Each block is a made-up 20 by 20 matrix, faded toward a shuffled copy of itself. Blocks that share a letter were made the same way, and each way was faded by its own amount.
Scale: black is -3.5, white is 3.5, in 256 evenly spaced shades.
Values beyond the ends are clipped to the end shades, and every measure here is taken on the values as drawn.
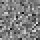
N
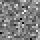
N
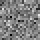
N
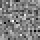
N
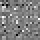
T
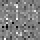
T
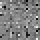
T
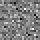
N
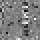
T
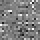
T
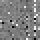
T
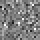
N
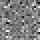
T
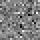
N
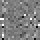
T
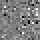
T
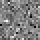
N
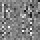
T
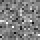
N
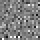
T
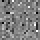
T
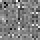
T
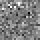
N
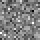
N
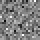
N
